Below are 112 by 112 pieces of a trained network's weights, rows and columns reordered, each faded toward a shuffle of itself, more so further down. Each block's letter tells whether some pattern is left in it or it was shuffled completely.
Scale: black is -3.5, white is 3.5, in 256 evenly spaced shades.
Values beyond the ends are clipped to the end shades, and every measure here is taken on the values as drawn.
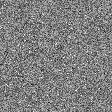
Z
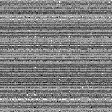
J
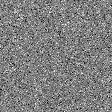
Z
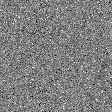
Z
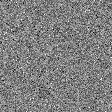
Z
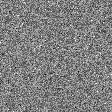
Z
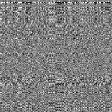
J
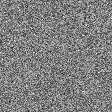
Z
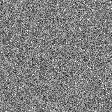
Z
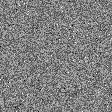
Z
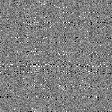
J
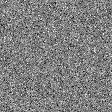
Z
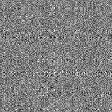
J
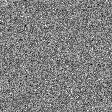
Z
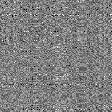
J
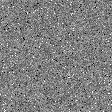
Z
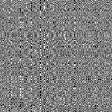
J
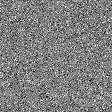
Z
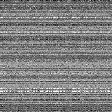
J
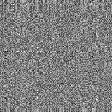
J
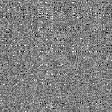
J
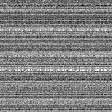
J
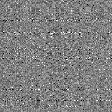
J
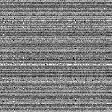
J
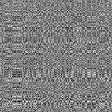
J
